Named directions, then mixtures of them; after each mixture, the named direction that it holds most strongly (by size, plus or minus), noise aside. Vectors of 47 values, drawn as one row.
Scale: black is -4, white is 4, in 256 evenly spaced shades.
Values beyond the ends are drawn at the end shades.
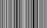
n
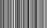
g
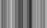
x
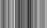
x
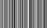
g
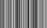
g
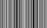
n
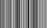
g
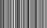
g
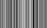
n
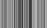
x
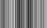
x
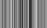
x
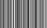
g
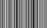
n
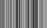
n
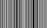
n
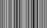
n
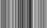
x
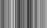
x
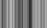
x
